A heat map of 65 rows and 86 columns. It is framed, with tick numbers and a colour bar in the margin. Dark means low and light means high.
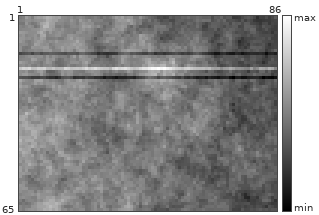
The grain runs across in streaks. The field climbs toward the left. The top right is the ninth with the lowest average. Rows 13, 18 and 21 stand out from the rest.
